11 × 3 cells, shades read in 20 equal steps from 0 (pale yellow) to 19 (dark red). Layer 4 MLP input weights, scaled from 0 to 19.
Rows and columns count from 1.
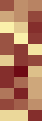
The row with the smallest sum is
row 3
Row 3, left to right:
0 3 16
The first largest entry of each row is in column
1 3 3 3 2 2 2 1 2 1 3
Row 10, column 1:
14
